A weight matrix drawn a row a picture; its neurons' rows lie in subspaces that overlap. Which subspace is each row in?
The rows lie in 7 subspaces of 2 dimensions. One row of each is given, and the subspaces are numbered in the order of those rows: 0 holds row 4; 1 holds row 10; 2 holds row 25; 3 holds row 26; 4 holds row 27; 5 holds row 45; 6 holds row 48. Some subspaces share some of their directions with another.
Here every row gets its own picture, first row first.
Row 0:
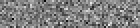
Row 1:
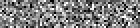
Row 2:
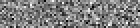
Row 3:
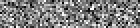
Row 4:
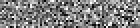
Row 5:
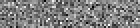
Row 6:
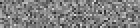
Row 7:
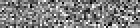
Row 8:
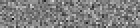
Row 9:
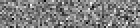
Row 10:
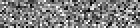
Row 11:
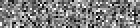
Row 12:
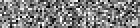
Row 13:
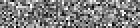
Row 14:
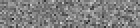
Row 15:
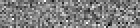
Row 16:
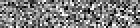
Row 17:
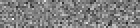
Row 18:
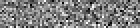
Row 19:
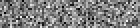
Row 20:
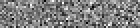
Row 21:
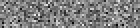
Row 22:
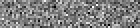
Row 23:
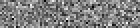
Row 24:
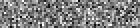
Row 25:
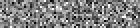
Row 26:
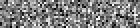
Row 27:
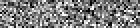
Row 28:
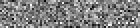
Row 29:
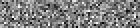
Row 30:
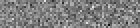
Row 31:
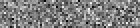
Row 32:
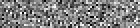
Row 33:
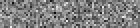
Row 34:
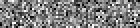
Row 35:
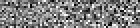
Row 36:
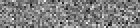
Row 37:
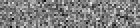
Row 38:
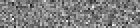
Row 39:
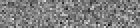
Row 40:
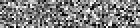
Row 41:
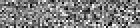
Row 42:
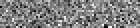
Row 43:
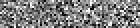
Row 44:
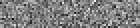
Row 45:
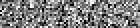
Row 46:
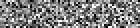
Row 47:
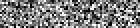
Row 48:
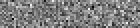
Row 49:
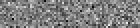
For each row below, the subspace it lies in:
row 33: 2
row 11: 3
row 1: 2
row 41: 0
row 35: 0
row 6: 2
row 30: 1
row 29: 1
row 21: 0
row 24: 5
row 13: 6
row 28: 3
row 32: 1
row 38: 6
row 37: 3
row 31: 5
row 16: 3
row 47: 1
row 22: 1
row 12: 5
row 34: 3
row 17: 2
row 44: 2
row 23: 6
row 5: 1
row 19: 5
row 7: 0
